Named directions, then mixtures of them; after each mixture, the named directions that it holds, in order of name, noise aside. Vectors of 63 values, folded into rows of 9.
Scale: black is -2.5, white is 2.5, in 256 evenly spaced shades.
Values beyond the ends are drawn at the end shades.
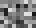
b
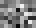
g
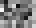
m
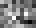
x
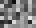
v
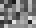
v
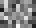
g, m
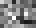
x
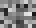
b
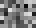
b, v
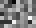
v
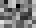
m, v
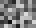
g, v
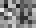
m, x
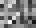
v, x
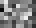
m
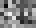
m, x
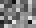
v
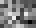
x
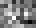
x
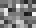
b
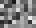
v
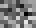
g, x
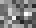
b, x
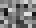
b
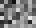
v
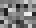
b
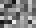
v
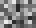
b, v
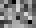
v, x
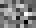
g, x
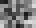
m, x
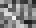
b, x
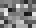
b
